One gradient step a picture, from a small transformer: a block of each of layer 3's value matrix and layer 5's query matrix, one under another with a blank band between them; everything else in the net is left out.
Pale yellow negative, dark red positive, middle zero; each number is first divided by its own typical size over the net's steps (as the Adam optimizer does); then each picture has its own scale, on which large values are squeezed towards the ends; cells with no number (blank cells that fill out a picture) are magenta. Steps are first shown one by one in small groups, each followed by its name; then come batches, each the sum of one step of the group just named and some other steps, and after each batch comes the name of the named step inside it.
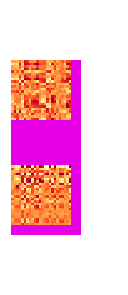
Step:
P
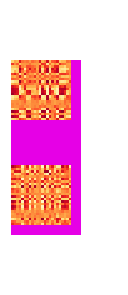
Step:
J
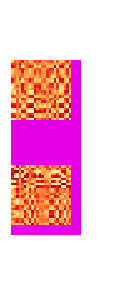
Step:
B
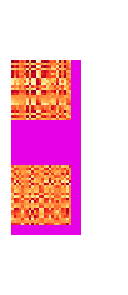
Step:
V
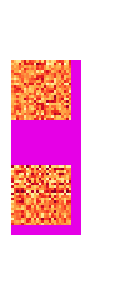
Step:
P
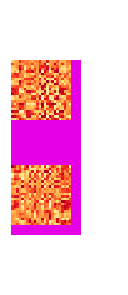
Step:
J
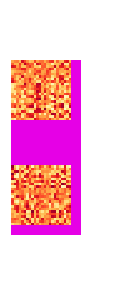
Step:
B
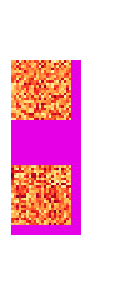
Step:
B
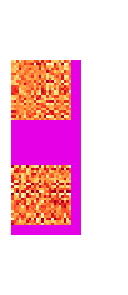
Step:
J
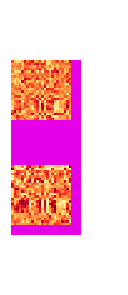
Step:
P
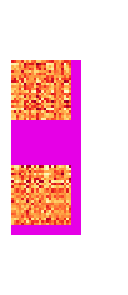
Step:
P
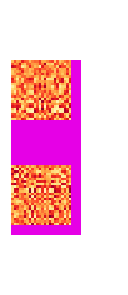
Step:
B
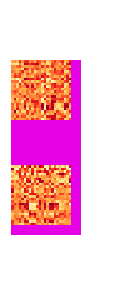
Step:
P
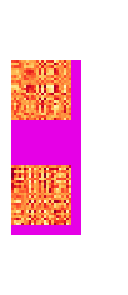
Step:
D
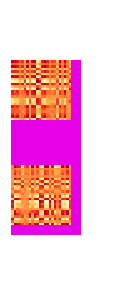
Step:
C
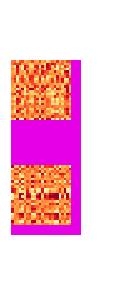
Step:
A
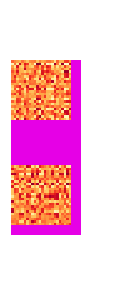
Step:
A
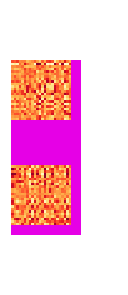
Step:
D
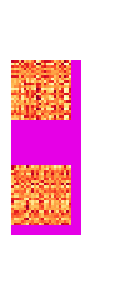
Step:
C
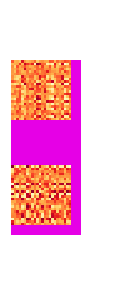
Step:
A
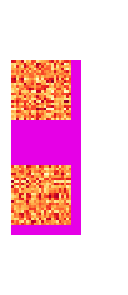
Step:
A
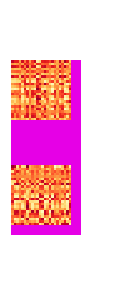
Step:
C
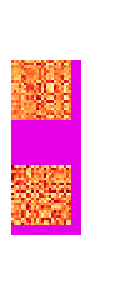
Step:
D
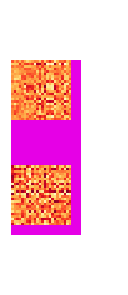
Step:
D
